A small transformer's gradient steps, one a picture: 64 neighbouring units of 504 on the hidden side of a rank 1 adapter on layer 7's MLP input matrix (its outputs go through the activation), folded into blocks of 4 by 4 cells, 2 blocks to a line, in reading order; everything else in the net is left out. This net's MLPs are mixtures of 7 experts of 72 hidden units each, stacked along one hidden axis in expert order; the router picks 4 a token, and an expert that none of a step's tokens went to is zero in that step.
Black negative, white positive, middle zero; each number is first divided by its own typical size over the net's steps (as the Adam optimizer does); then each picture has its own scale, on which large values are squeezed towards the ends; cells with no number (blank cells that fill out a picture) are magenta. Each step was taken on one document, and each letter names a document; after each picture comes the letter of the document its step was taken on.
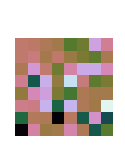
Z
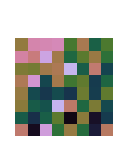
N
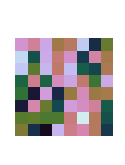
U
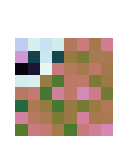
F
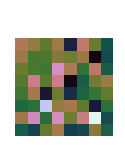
Z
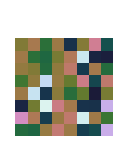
Z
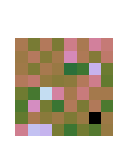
N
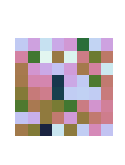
U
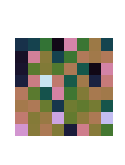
U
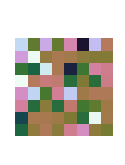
N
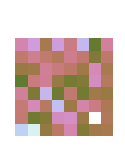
N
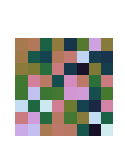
Z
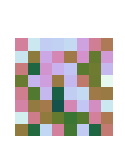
U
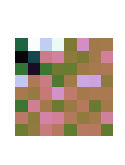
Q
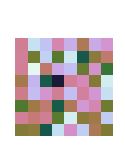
U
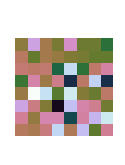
N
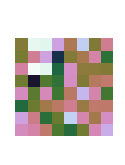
F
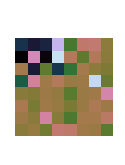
Q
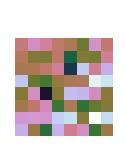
N
